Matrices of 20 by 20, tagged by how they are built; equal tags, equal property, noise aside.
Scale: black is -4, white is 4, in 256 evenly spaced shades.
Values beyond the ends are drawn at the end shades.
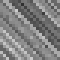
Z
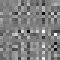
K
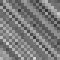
Z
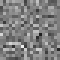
K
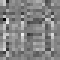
K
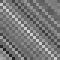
Z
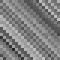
Z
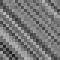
Z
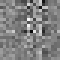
K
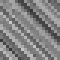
Z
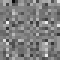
K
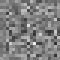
K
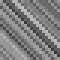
Z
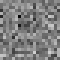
K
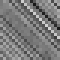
Z
